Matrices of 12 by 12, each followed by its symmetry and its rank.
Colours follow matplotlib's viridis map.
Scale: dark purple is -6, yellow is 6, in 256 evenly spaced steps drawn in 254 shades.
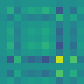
symmetric, rank one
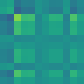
symmetric, rank one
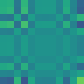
symmetric, rank one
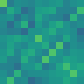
symmetric, full rank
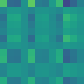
neither, rank one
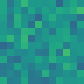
neither, full rank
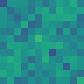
symmetric, full rank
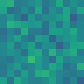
neither, full rank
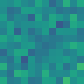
symmetric, full rank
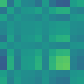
symmetric, rank one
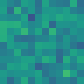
neither, full rank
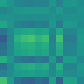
neither, rank one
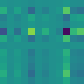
neither, rank one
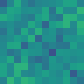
symmetric, full rank
